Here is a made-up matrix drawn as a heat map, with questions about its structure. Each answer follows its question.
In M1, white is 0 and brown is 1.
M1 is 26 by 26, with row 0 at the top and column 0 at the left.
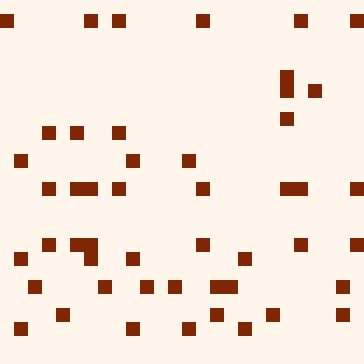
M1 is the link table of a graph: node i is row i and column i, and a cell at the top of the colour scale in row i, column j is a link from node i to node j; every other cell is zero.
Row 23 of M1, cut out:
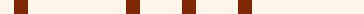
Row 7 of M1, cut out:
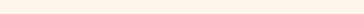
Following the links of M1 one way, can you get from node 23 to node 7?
yes
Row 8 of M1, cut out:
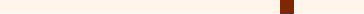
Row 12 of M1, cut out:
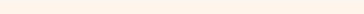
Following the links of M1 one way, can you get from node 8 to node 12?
yes
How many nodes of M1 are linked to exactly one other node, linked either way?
8
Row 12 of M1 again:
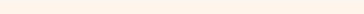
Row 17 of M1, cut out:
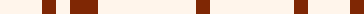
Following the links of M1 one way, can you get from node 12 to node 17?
no
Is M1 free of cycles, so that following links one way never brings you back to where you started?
yes
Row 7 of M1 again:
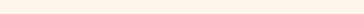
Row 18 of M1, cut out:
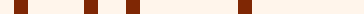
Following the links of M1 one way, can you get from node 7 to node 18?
no
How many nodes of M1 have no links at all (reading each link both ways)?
0
